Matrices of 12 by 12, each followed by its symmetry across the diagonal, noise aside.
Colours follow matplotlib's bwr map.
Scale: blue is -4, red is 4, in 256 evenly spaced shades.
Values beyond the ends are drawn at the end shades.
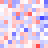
neither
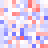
neither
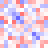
symmetric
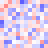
symmetric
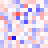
neither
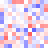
antisymmetric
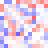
antisymmetric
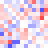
antisymmetric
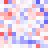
neither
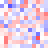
neither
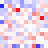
neither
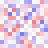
antisymmetric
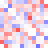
symmetric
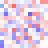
antisymmetric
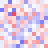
symmetric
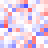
antisymmetric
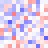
symmetric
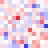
symmetric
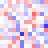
neither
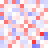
symmetric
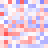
neither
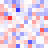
antisymmetric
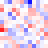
antisymmetric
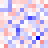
symmetric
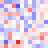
neither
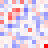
symmetric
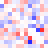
antisymmetric
